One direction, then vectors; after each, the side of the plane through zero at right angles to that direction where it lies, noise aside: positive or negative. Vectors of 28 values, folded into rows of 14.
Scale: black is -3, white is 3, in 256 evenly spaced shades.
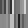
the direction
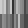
negative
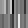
negative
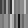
positive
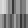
negative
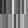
positive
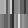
negative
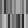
positive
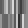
positive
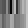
positive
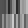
positive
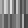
negative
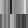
positive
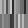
negative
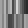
negative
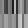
negative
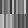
positive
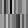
positive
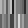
negative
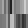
positive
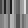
positive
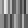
negative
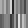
negative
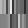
negative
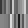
positive
